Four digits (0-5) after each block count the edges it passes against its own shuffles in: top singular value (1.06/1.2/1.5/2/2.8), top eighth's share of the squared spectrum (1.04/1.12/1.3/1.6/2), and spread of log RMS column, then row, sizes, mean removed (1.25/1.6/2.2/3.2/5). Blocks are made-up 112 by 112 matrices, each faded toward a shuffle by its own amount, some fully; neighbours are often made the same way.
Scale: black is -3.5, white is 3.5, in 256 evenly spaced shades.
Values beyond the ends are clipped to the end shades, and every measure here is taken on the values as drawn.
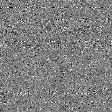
2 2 0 3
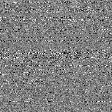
1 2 0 4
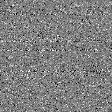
1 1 0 3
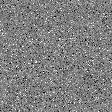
0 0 0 0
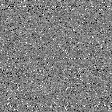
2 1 0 2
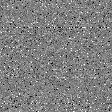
2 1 0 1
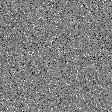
0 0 0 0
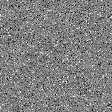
0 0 0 1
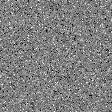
0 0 0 0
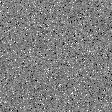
0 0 0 0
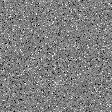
0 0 0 1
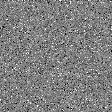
0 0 0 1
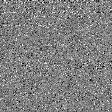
1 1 0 3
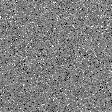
0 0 0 1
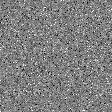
0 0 0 1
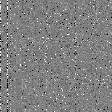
4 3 2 0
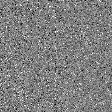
1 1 2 0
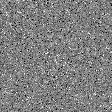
0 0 1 0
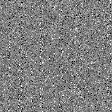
1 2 3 0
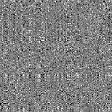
4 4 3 3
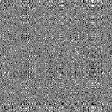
5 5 3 3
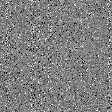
1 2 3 0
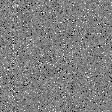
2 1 1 0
